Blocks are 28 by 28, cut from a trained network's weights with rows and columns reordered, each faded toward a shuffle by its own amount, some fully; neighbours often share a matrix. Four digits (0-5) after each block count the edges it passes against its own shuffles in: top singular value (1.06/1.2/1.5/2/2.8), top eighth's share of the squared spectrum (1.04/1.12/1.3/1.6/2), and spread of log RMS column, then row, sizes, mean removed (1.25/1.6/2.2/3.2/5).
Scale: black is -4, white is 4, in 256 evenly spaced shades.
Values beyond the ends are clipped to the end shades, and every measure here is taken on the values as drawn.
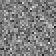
0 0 0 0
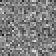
2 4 1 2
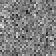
0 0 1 0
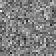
0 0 0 0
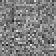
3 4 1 1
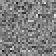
2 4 0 1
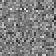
2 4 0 1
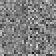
2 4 1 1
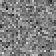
0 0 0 0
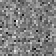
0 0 0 0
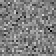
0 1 0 0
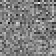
3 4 1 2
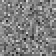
0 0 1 0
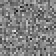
0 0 0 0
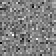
0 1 0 1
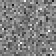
0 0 0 0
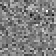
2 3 0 1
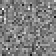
1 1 0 0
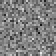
0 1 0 1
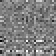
3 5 1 2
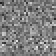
2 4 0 1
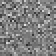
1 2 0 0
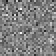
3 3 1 1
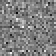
2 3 0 0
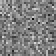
2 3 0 1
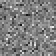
1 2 0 0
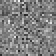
2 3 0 1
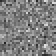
3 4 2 1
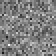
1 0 0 0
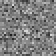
2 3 0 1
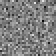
0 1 0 0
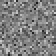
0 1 0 0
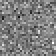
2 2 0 0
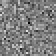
2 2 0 0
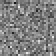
0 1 0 0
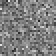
0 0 0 0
